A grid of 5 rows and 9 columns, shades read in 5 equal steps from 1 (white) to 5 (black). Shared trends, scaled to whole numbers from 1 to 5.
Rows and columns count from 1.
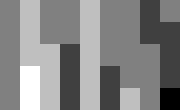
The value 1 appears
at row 4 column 2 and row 5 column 2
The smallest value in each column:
3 1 2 3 2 3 2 3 3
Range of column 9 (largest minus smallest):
2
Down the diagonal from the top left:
3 2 2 4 2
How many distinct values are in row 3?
3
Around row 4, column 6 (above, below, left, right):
3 4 2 3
